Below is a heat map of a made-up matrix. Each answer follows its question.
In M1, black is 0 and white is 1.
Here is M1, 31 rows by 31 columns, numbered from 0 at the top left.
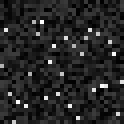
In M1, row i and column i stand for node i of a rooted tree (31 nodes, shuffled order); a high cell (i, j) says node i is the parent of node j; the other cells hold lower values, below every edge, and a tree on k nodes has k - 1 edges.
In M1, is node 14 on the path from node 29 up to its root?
no
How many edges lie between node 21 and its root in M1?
3
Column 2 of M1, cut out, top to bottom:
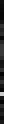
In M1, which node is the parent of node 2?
23
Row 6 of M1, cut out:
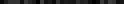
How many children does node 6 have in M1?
0
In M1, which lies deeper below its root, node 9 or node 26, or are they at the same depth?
node 26
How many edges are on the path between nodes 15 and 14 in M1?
5
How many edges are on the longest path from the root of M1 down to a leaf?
8
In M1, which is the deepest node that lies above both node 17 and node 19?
8
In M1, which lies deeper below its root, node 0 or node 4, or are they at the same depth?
node 4
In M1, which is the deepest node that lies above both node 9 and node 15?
8
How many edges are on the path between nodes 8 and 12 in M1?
5
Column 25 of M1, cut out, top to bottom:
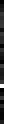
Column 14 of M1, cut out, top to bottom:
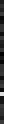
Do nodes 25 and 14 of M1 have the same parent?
no
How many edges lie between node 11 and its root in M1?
3
